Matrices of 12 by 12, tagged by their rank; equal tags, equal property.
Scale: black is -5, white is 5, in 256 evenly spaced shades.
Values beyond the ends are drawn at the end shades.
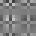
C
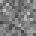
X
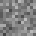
X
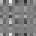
C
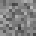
X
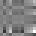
C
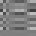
C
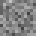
X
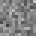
X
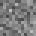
X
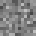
X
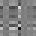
C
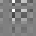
C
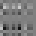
C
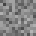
X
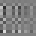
C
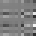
C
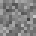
X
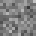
X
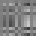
C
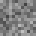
X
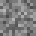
X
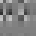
C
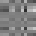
C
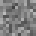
X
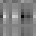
C
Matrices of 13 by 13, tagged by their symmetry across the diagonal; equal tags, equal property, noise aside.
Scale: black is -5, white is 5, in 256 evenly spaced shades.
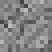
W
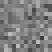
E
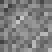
W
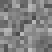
W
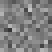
E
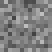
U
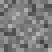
W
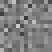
E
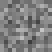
E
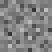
W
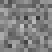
U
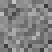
W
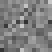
E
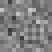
E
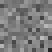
U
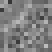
W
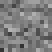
U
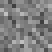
E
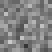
U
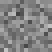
U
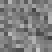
E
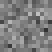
U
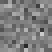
U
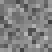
W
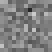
U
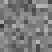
U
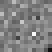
W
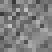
W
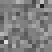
E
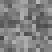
E
